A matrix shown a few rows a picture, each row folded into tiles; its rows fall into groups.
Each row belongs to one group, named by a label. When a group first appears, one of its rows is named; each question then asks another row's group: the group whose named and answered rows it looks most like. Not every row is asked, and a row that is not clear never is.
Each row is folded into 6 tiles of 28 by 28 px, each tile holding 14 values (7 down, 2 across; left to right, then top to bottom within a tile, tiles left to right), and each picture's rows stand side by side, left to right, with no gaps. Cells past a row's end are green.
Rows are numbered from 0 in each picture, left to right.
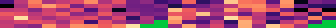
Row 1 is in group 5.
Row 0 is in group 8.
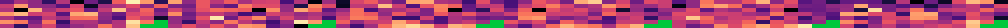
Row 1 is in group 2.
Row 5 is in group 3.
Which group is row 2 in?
8
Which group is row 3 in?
8
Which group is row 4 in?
8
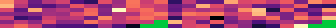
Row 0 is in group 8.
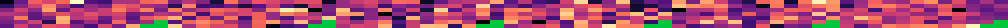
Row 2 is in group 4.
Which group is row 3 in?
5
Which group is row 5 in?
8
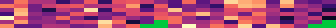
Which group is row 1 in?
5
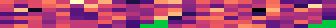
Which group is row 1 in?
2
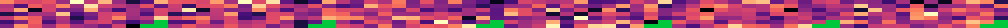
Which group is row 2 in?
8
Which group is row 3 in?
4
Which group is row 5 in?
3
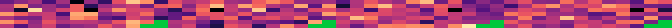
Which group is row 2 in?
8
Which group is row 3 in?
5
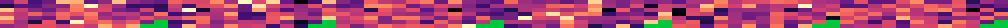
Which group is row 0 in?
5
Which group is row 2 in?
8
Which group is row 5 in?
5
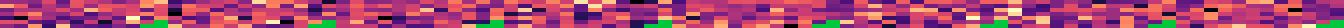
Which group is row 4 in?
4
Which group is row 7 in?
8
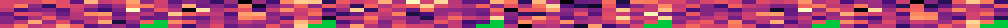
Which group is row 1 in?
3
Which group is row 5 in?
3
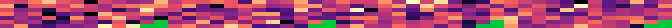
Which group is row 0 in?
4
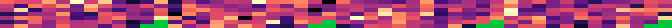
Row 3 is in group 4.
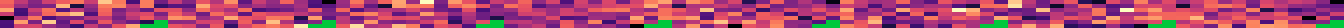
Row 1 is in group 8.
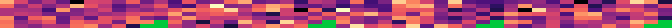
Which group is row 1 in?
5
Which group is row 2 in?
5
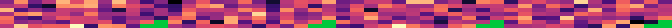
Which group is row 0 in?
5
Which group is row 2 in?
8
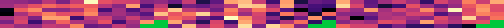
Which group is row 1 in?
5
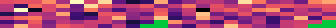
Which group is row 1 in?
8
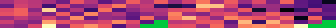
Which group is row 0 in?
4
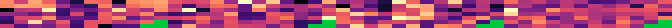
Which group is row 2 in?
5
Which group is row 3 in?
4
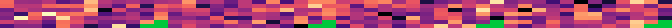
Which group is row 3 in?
3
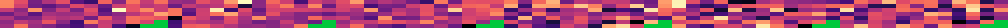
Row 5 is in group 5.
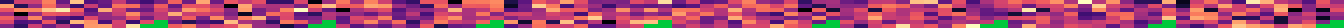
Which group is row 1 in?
2
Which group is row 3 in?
2
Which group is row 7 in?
8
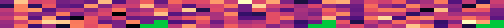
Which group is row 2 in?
2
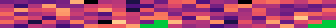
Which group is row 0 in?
5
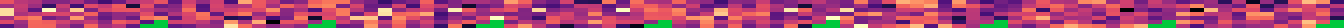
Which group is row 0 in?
4
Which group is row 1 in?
8
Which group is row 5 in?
5
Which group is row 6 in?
8
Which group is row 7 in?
3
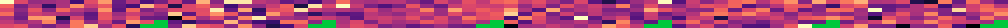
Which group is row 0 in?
2
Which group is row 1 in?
2
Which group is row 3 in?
4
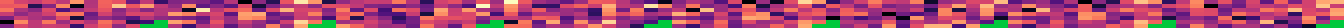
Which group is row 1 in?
3
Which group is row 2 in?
4
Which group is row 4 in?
3
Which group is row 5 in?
4
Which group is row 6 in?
3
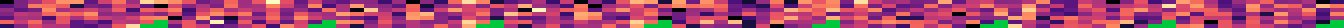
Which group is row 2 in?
3
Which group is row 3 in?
3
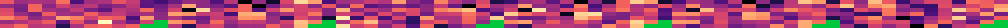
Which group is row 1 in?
3
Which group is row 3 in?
3
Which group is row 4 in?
3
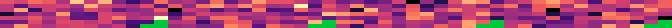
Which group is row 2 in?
3
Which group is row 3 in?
4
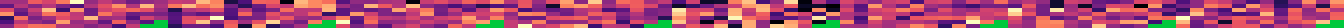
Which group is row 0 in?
2
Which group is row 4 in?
5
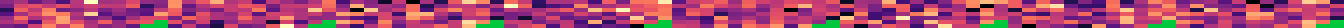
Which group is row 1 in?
4
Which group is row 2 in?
3
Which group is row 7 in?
3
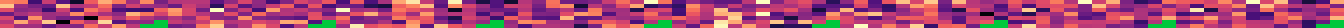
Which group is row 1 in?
4
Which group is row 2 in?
5
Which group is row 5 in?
5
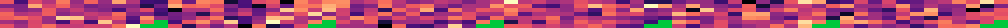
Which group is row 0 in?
8
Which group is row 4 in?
3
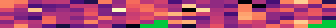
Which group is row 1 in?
3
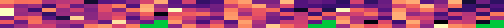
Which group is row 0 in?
4
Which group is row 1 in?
5
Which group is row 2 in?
5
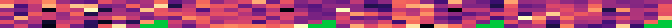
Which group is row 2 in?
5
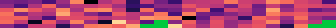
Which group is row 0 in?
5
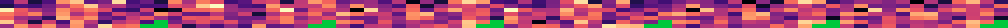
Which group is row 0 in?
5
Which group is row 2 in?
3
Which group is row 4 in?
3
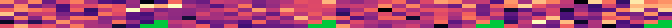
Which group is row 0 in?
2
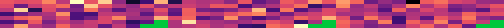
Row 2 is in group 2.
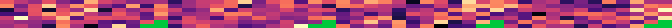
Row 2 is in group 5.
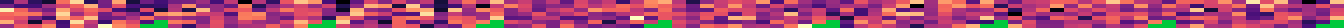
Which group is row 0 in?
5
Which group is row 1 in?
3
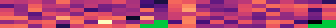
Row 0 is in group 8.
